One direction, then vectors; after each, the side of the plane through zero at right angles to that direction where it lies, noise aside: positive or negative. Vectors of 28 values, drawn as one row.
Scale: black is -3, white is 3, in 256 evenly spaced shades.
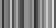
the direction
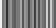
positive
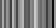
negative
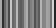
positive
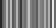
positive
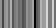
positive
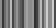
positive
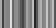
positive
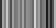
negative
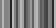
negative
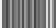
positive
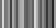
negative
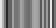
negative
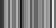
positive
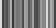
positive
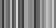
positive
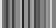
positive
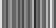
positive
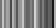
negative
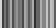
positive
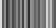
positive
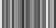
positive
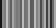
negative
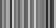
negative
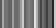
negative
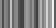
positive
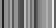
positive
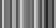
negative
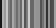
negative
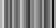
negative
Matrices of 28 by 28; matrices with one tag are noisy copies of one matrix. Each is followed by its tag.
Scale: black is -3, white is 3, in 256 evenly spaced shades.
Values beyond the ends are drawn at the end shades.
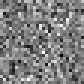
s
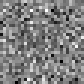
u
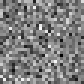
s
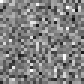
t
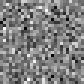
u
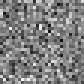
s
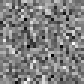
u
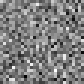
t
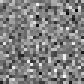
t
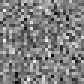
u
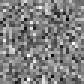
u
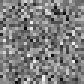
u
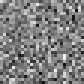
t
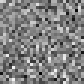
t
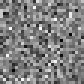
s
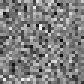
s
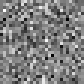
u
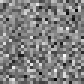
t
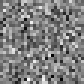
u
